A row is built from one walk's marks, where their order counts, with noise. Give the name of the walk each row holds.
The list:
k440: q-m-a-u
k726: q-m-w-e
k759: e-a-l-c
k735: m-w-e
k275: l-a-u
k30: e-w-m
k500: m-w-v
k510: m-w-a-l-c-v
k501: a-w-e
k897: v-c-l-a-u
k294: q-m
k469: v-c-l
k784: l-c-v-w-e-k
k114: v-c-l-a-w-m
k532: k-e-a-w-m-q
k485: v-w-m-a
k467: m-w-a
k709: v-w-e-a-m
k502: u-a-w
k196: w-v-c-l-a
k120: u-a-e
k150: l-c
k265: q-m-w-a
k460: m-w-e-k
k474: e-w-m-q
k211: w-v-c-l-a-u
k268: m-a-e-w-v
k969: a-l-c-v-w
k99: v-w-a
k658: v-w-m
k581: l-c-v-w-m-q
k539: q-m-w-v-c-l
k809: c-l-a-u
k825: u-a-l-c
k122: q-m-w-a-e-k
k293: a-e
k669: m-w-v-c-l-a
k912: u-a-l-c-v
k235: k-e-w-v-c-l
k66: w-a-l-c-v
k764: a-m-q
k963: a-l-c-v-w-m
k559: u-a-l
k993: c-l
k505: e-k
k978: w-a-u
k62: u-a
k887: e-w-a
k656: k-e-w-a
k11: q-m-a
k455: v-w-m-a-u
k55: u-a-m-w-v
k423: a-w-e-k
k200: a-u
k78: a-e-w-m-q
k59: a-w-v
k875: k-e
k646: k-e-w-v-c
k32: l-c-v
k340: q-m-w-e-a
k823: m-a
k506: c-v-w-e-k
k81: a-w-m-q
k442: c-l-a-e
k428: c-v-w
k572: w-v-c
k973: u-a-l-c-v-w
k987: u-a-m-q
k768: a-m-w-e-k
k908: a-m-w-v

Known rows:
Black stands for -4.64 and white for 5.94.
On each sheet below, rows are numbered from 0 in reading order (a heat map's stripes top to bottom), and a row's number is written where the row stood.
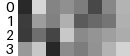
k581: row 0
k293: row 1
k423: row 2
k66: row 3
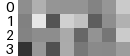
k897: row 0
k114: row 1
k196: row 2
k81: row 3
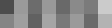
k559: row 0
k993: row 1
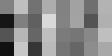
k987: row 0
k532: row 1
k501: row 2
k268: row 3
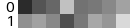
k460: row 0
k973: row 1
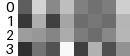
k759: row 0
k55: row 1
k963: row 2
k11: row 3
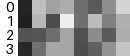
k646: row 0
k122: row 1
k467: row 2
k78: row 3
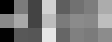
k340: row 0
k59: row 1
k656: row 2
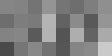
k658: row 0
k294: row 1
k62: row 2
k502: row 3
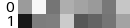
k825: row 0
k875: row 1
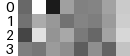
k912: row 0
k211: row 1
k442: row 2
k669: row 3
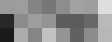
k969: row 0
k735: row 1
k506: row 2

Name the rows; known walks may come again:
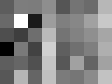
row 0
k500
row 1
k912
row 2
k768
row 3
k340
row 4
k823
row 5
k501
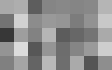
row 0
k469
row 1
k809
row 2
k293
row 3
k32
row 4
k764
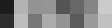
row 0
k120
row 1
k784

